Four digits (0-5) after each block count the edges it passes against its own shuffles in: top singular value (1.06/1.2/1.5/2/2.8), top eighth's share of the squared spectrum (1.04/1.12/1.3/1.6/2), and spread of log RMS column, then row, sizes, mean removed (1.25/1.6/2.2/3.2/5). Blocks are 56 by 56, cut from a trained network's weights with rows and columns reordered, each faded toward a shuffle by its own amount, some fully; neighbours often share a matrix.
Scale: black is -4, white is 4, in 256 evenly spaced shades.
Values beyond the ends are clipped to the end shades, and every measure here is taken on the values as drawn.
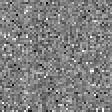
1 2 0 1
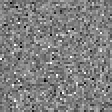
1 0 0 0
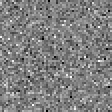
0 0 0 0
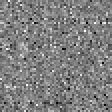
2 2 0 2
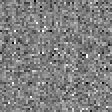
2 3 0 2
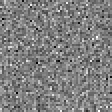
1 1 0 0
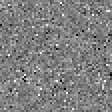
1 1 0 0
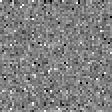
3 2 0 1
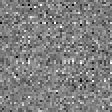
3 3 2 2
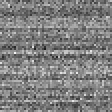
4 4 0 2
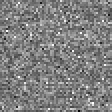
1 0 0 0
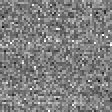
2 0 0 0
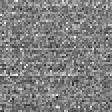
3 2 1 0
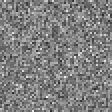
0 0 0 0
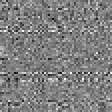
4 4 1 3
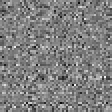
3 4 0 3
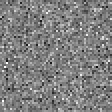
0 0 0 0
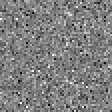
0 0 0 0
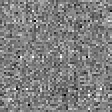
2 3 0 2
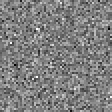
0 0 0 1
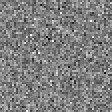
0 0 0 0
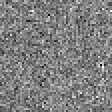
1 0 0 0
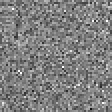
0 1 0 0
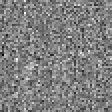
2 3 1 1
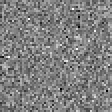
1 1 0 0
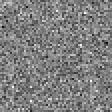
0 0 0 0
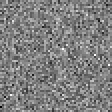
1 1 0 0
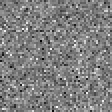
2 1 0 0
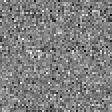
2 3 0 2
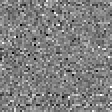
3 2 0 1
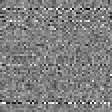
4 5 0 3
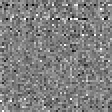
3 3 1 2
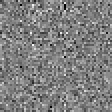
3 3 2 1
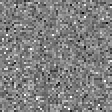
1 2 0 0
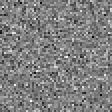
1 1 0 0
